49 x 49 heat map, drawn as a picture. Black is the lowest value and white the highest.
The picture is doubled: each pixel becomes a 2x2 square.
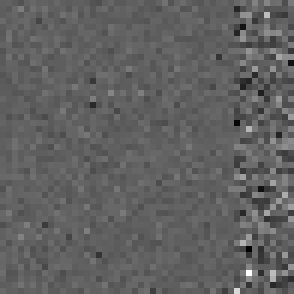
Overall the values sit about 40% of the way up the scale. There are no regular stripes. The grain is fine, like static. No overall slope runs across the table. A vertical seam about 80% of the way across splits the table, and the left part is calmer.
